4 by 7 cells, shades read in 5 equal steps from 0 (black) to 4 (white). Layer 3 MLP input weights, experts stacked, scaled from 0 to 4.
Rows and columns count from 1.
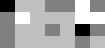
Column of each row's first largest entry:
6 2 2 2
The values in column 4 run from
2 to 3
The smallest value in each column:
0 3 3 2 2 0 2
